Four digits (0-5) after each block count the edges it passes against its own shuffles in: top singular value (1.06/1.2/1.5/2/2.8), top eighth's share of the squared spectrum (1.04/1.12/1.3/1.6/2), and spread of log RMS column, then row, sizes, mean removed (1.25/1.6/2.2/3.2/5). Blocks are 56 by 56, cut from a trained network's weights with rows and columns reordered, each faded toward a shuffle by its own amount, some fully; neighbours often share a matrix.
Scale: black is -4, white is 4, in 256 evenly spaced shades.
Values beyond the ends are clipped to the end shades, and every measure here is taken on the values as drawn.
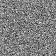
0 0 0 0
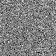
0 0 0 0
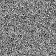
0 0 0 0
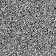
0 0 0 0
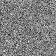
0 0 0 0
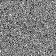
0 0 0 0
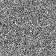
0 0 0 0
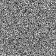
2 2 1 1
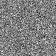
0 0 0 0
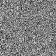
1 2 1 0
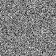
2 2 1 0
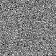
2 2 0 0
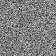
2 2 0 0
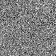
2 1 0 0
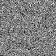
1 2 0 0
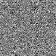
2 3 1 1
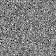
2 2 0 1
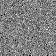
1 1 0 0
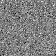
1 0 0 0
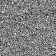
1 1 0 0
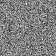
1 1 0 0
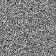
1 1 1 0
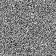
1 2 0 0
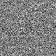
2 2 0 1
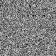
2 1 0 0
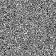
2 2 0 0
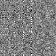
3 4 2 1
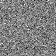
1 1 0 1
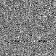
3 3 1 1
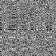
4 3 2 2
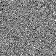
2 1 0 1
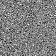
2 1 0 0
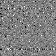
3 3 0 2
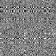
4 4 2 3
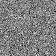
2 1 0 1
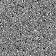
2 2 0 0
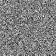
3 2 0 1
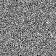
2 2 0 1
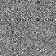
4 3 1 2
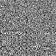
3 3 0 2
